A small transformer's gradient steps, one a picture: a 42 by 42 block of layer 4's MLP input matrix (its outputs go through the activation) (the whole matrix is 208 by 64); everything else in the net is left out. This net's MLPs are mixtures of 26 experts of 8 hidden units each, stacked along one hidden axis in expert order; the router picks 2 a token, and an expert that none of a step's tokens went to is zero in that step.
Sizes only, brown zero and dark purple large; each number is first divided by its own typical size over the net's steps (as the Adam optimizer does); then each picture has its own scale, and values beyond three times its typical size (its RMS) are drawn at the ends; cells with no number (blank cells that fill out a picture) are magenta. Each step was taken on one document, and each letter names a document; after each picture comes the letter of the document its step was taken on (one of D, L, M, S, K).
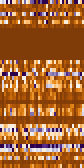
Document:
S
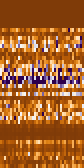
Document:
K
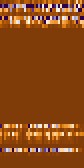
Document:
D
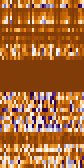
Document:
S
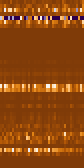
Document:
D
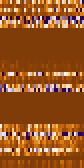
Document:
D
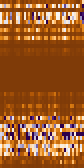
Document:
D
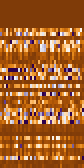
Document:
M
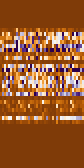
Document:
K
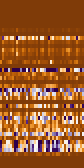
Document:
S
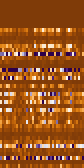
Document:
M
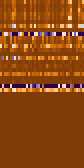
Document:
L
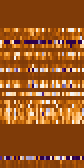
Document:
M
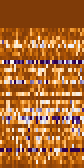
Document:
K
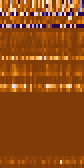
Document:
L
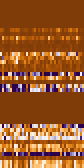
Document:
S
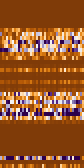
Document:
K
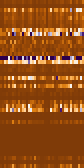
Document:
L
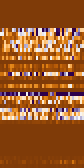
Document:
K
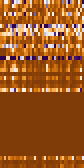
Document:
L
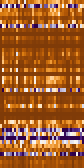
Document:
S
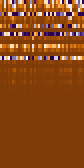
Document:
L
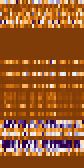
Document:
S
